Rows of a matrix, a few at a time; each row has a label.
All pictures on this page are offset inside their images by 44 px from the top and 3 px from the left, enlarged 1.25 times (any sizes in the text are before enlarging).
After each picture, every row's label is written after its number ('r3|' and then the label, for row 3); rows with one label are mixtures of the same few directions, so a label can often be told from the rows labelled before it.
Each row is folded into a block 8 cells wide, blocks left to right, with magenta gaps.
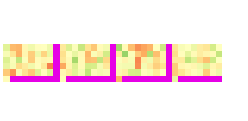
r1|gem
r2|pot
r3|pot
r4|pot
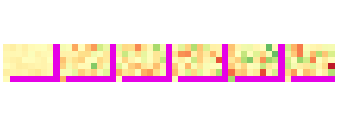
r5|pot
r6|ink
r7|pot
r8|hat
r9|pot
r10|gem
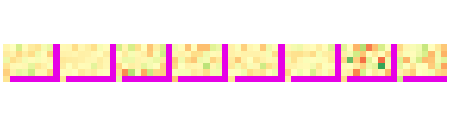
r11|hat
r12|ink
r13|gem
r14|ink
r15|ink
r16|hat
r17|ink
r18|ink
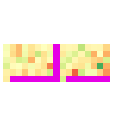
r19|gem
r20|ink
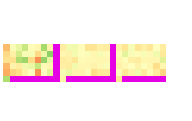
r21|pot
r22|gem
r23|hat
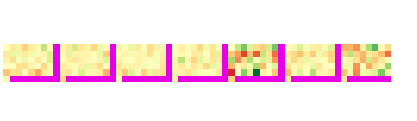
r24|pot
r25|hat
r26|gem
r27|ink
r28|hat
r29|hat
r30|gem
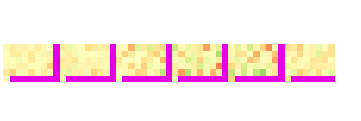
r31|gem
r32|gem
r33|hat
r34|gem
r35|pot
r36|gem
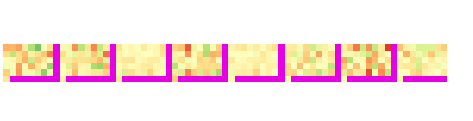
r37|gem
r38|ink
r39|gem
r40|gem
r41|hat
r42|gem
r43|hat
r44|pot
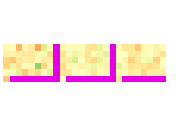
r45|ink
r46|pot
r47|pot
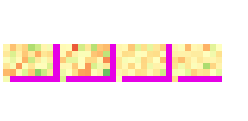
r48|gem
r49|hat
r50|hat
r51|ink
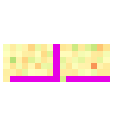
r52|ink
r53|ink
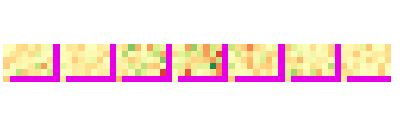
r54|ink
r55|pot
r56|hat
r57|ink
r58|pot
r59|gem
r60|hat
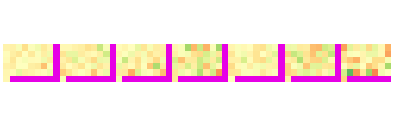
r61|ink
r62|pot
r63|ink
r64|hat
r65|pot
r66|pot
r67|gem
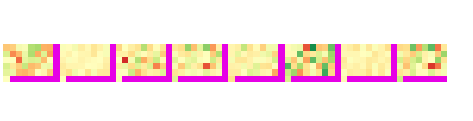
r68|pot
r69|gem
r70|ink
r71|ink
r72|hat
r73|hat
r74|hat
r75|ink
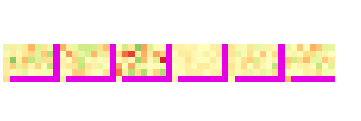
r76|ink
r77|pot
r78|hat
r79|pot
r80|gem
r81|ink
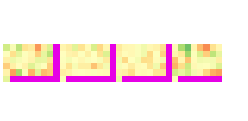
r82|gem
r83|ink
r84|ink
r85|gem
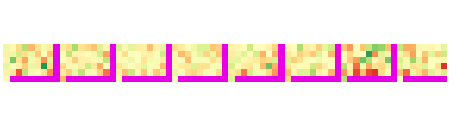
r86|ink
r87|hat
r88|gem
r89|pot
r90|ink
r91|hat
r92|pot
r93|gem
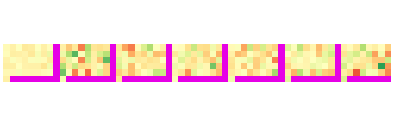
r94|ink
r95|hat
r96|gem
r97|ink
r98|hat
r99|gem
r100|ink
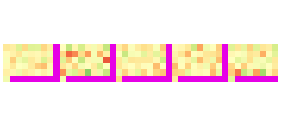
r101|ink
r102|hat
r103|hat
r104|hat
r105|gem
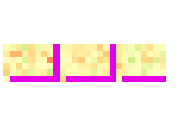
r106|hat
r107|pot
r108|pot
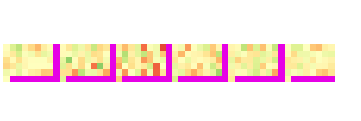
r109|gem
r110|ink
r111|hat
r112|hat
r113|hat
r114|gem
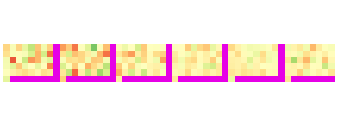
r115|ink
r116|gem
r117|hat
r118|ink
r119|pot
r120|ink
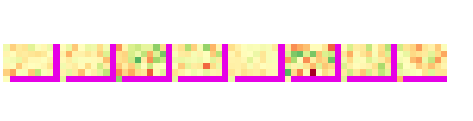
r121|gem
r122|hat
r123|pot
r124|ink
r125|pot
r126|hat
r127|hat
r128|pot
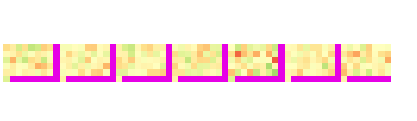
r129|ink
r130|gem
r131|gem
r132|pot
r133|hat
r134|ink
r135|hat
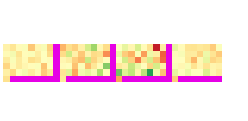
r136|hat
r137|gem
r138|pot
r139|pot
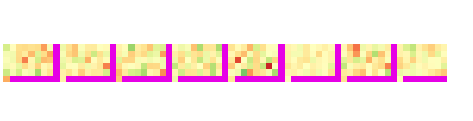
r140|pot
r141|gem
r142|hat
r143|hat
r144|ink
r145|gem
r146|gem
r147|gem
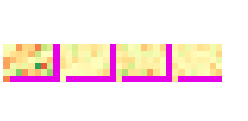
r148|ink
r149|gem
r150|gem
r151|hat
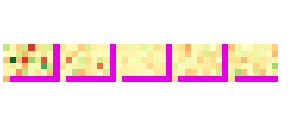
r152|ink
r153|ink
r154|ink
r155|gem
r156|gem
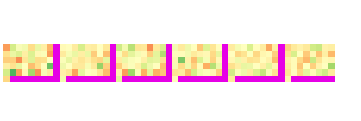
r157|gem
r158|ink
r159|gem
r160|ink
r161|pot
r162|gem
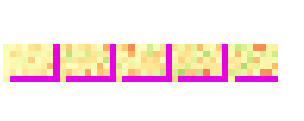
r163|gem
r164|hat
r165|gem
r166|gem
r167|gem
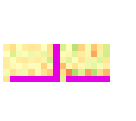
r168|hat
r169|gem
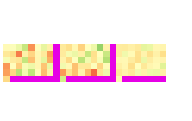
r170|hat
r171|pot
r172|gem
